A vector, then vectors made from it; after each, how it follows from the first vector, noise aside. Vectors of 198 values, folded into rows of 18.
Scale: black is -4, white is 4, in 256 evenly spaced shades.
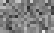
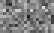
wrapped around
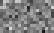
sign-scrambled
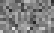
wrapped around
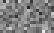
sign-scrambled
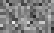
wrapped around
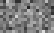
sign-scrambled
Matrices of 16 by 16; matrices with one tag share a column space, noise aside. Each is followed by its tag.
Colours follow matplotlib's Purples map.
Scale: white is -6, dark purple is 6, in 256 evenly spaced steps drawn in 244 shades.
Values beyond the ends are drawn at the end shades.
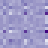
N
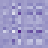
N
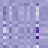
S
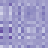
S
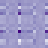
N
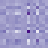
N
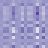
S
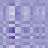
S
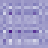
N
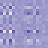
N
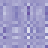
S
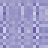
S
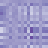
S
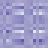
N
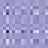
N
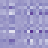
N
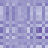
S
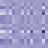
N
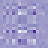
N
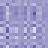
S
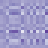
N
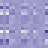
N
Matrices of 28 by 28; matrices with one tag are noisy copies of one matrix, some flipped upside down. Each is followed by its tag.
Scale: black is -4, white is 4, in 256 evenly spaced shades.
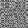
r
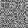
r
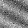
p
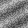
p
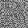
r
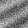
p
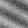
p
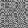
r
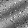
p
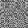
r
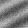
p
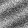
p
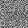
r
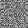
r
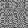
r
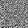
r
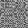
r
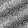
p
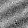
p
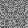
r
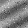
p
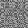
r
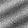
p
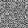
r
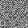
r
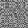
r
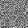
r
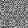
r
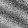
p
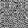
r
